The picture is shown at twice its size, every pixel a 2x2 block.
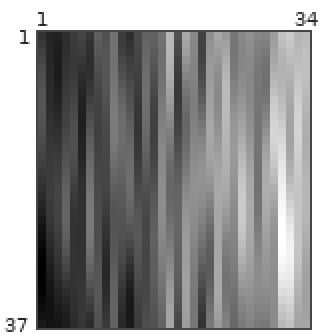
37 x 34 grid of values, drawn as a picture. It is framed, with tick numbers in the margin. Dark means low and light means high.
Ninth with the lowest average: bottom left. Grain: streaks running down. Slope: up to the right.
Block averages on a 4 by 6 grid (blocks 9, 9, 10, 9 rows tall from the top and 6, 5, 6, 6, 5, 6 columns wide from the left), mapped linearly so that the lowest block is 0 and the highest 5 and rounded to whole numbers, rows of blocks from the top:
0 1 2 3 3 4
1 2 2 3 4 5
1 2 2 3 4 5
0 1 2 3 3 4
